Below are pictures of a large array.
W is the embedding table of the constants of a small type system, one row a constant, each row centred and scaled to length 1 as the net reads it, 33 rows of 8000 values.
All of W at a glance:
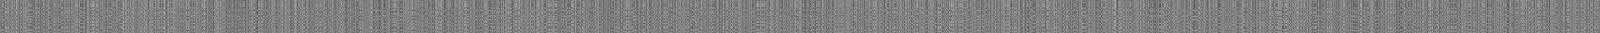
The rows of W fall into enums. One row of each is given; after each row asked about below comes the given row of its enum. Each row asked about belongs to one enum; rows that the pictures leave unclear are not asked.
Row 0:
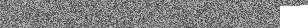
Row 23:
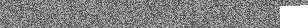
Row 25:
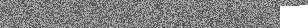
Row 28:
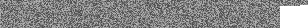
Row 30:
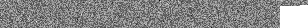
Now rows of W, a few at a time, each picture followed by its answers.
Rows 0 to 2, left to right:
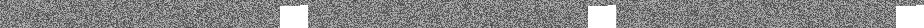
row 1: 25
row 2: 28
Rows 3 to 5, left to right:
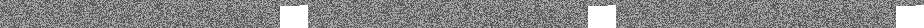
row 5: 25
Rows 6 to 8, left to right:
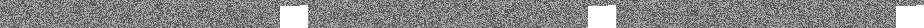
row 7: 0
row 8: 28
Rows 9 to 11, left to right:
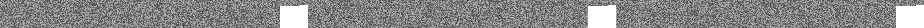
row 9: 25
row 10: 30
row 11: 28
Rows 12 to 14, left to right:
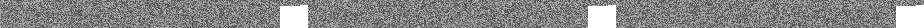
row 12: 28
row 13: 0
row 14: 25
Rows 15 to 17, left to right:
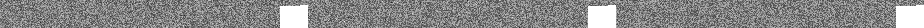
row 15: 23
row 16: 30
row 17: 28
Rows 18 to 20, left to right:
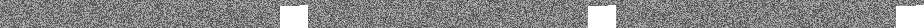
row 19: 30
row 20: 0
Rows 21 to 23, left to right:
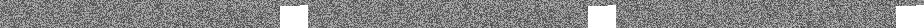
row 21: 25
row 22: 25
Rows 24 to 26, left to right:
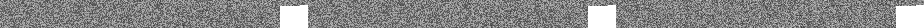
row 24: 25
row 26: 23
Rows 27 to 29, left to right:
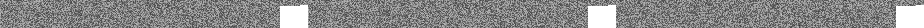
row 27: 28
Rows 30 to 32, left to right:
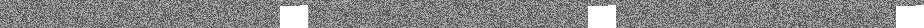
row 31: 28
